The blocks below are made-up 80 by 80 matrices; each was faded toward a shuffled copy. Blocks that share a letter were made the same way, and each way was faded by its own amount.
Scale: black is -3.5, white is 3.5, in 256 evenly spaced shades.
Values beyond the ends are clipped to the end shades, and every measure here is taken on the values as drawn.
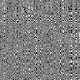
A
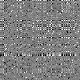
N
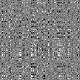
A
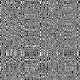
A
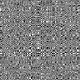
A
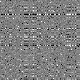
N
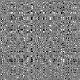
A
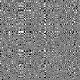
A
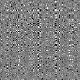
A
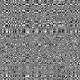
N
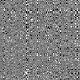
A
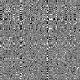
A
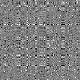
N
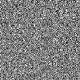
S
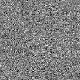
S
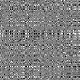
N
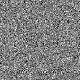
S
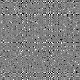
N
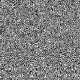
S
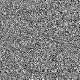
S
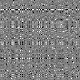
N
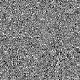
S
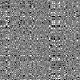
A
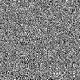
S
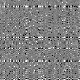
N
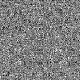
S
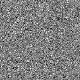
S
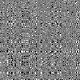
A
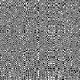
A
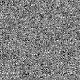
S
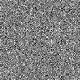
S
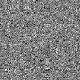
S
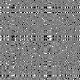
N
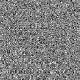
S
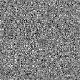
S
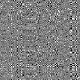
A
